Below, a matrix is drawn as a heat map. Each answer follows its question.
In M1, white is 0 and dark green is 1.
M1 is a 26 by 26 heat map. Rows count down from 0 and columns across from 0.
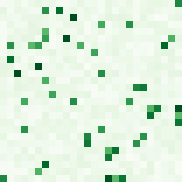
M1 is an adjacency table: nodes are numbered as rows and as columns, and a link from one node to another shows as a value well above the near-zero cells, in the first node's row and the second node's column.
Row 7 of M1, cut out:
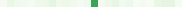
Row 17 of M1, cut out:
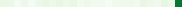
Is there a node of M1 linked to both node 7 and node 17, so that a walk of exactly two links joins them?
no
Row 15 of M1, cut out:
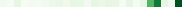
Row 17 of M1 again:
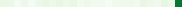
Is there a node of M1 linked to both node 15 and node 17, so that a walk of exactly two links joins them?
yes
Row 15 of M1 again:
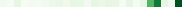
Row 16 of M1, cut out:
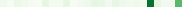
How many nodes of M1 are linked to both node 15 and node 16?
2
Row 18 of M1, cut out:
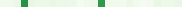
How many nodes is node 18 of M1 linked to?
2
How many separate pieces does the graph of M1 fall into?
5
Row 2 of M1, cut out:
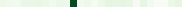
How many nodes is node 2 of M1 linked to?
1
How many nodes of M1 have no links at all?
0
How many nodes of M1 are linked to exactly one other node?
12
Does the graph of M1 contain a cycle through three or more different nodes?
yes
